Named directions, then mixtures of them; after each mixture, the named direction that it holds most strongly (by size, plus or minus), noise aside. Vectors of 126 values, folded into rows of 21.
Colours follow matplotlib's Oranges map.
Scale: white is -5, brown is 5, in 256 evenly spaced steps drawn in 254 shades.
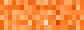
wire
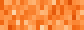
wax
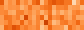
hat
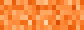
wire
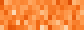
wax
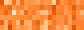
wax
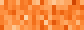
hat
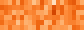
wax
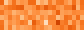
wire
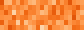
wax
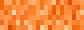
wax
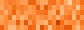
wax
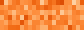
hat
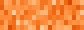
wax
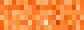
wire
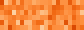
wax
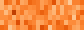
wax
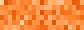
hat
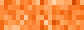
hat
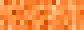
wax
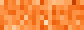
hat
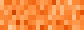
wax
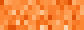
wax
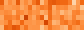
hat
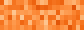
wire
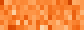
wax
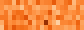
wire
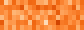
wire
